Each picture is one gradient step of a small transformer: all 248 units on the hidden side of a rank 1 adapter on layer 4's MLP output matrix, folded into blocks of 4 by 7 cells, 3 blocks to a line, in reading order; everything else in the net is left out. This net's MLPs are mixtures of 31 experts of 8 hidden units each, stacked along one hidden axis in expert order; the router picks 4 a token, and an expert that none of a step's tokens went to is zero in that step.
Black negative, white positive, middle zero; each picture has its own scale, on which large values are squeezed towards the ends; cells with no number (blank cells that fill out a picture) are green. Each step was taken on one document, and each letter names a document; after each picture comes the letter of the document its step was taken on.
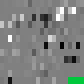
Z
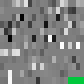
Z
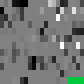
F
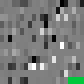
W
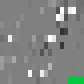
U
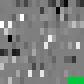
Z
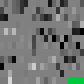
F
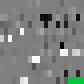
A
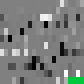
A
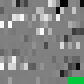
F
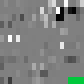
U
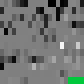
F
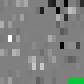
Z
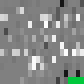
A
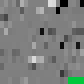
F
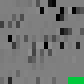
Z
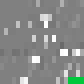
A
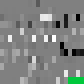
A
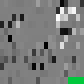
Z
